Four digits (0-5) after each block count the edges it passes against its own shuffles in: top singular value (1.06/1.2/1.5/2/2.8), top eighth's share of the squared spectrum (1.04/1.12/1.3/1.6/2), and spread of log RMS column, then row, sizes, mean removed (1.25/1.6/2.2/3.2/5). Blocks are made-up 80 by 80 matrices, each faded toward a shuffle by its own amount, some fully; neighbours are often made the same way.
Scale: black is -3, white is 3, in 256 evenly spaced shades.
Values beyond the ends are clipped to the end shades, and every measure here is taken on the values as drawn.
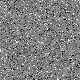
0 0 0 0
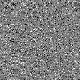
3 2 1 1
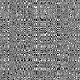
5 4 3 3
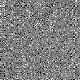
4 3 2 2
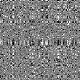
5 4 3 3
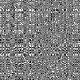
5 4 3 3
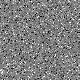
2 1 0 0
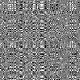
5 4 3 3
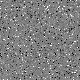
2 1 0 0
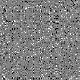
4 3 2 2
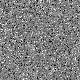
0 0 0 0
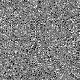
3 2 1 0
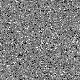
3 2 0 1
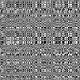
5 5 4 4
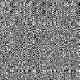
4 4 2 3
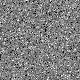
0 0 0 0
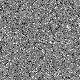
0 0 0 0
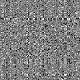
4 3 2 2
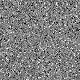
2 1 0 0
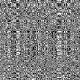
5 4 3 3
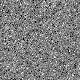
2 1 0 0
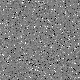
0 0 0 0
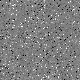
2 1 0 0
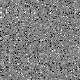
3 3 1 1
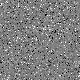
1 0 0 0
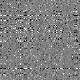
4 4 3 3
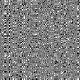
5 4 3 2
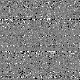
2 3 2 3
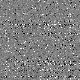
2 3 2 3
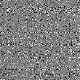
2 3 2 3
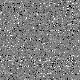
1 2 0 2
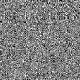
4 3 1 2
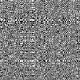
4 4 3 3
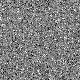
1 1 0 0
